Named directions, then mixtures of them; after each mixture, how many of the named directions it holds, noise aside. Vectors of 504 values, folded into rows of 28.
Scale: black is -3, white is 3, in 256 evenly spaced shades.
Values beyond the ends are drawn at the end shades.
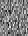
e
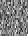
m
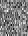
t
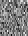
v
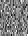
two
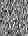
one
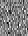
two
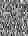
two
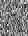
two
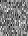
one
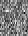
three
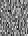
three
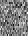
two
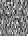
one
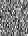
three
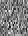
one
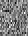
three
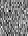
three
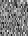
one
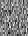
one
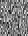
three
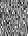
three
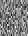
three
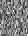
one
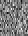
three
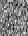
three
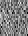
three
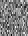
three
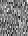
three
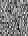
two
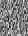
one
